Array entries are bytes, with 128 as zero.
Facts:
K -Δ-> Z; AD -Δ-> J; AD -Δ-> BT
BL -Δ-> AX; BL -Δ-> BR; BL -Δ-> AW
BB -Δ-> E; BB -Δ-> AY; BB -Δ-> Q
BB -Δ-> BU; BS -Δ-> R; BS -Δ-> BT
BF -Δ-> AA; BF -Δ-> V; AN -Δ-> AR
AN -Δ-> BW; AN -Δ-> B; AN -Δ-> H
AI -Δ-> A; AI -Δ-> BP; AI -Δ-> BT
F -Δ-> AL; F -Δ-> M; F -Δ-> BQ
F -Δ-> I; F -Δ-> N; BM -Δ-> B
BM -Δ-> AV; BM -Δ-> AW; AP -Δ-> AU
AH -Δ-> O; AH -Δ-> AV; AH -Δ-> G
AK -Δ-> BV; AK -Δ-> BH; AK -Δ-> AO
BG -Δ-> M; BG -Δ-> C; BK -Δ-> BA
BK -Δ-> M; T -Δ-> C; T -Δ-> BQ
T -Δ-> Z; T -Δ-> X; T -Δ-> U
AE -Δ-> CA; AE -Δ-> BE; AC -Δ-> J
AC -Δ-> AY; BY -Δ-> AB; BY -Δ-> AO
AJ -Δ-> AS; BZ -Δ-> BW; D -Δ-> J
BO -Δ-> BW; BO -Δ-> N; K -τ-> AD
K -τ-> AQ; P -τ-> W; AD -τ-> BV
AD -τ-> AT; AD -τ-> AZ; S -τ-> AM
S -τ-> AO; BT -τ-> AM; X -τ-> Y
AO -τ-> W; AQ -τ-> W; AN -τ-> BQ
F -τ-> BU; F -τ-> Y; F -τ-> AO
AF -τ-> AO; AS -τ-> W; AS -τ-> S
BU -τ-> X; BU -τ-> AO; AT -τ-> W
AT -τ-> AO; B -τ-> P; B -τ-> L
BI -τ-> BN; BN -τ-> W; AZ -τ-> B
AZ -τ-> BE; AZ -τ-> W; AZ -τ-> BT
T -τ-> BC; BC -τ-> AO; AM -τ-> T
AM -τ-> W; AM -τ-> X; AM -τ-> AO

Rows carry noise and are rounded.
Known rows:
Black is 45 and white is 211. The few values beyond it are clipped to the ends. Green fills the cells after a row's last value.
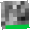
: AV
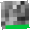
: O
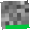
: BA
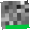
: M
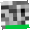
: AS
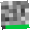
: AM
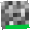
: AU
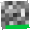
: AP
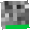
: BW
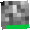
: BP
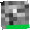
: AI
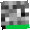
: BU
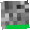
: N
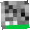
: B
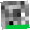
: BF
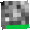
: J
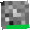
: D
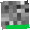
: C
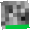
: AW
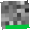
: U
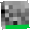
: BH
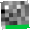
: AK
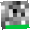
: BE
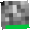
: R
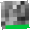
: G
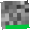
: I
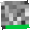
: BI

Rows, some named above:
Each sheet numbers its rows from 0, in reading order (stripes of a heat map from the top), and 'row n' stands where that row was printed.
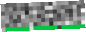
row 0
BK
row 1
AJ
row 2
AF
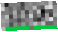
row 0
BZ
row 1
L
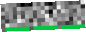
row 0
AQ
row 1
AD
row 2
AE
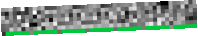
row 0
X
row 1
BV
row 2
AZ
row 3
AZ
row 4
L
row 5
K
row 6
AV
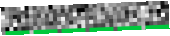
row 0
BQ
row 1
BM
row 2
F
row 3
J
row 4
P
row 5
AN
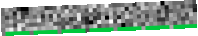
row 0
K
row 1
AZ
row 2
AP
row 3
AO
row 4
BB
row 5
AH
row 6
BG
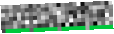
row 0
Y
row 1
AY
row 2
BQ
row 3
BF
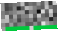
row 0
N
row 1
BL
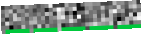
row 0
AC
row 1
M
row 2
AN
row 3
AT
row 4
W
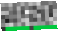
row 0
BC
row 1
S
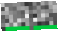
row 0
BN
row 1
AY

